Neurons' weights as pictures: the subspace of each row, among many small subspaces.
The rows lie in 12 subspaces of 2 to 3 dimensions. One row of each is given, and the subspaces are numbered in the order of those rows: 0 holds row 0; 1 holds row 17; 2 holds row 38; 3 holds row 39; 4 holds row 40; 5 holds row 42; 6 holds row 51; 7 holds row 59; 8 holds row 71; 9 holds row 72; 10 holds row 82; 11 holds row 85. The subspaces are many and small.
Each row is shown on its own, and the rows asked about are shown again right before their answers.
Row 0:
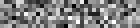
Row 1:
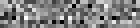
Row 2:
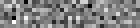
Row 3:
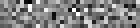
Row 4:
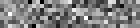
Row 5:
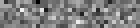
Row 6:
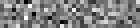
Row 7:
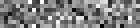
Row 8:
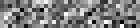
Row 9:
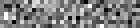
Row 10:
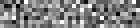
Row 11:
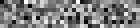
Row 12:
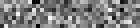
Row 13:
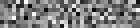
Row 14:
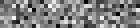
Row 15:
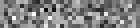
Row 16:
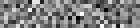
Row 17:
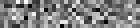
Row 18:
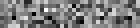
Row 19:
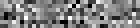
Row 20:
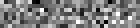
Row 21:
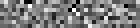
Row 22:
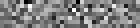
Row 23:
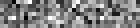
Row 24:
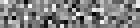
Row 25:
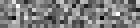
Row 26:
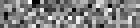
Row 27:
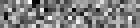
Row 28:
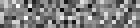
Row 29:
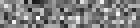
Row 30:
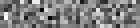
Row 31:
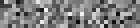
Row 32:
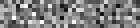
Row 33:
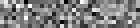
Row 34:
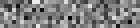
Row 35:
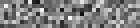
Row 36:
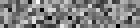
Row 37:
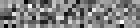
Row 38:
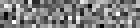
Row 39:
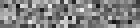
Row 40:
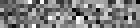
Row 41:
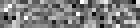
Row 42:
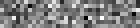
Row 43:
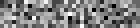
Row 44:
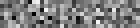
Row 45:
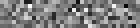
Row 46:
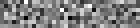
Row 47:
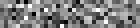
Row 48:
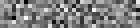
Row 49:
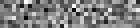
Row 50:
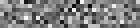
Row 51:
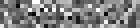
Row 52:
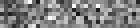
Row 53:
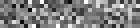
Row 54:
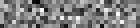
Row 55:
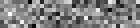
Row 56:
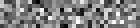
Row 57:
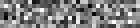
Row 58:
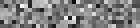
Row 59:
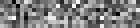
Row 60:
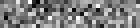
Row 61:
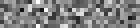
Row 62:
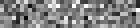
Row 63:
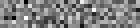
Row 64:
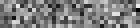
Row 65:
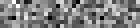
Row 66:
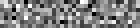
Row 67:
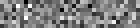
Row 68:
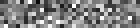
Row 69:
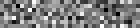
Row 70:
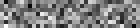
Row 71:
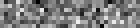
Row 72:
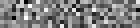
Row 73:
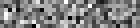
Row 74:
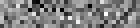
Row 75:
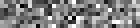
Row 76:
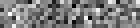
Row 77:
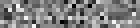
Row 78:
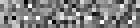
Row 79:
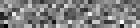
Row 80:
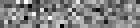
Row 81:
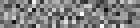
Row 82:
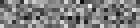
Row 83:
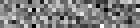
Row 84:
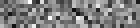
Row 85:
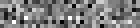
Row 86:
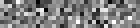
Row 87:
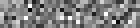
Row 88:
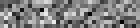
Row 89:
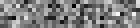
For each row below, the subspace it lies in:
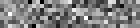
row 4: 5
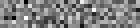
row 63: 9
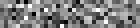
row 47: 1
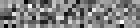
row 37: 0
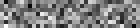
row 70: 0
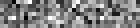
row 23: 7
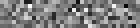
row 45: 8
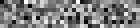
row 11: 10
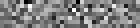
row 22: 8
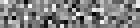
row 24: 6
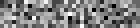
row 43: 0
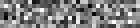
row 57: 3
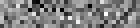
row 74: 6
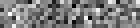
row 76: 5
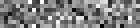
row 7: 4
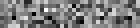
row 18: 3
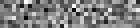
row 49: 9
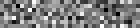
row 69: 7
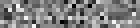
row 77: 11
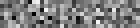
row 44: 3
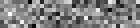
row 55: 5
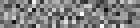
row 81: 7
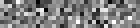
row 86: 0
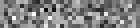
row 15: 6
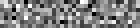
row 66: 1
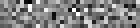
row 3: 8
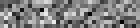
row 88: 0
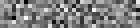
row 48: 9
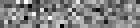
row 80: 1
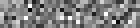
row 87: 6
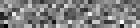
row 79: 0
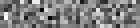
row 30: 3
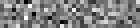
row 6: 1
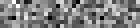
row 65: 7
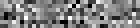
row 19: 11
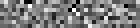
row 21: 8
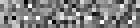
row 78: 6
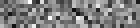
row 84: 4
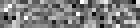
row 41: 3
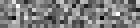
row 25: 7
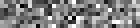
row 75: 3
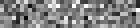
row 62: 5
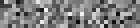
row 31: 0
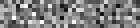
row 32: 3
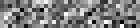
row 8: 0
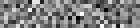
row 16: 7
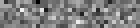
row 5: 8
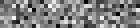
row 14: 5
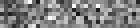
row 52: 4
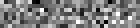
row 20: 8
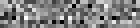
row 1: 11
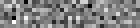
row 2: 2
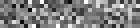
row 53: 5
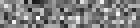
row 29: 10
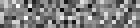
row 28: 6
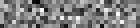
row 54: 10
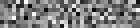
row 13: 9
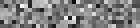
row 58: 3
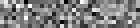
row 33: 1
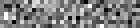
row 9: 2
